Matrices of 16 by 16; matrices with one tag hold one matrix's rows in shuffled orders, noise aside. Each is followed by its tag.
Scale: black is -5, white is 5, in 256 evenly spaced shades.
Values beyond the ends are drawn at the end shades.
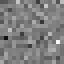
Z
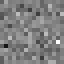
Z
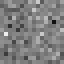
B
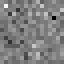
B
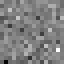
Z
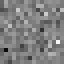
Z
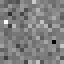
B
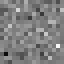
Z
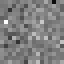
B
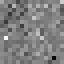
B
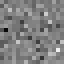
Z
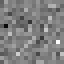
Z
